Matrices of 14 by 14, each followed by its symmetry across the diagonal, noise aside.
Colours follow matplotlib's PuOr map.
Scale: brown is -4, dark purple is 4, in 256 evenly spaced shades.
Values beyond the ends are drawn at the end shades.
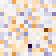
antisymmetric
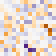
antisymmetric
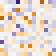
antisymmetric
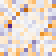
antisymmetric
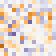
neither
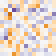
antisymmetric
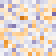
neither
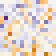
neither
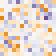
antisymmetric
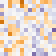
neither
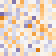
neither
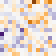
antisymmetric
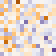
neither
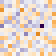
neither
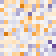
neither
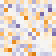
antisymmetric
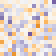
neither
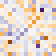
antisymmetric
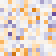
antisymmetric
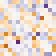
antisymmetric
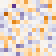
antisymmetric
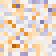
neither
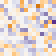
neither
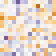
antisymmetric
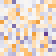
neither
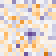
neither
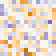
neither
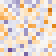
antisymmetric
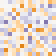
antisymmetric
